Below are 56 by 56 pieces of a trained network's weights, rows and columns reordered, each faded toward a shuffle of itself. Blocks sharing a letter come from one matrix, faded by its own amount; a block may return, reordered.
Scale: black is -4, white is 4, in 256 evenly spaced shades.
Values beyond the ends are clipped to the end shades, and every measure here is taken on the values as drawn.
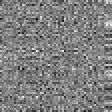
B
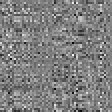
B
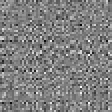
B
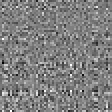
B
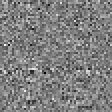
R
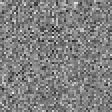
R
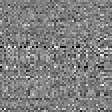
B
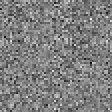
R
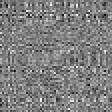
B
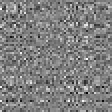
B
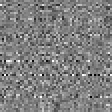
B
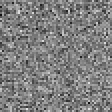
R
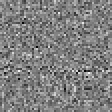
R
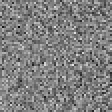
R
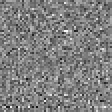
R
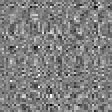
B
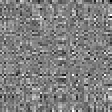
B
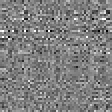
B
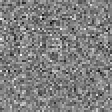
R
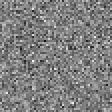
R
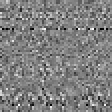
B
